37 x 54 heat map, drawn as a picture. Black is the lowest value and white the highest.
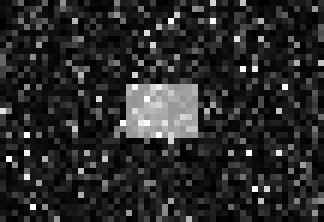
Slope: none. Ninth with the highest average: centre. Histogram: skewed, a long tail of high values. Stripes: none. Odd patch: higher, in the centre.
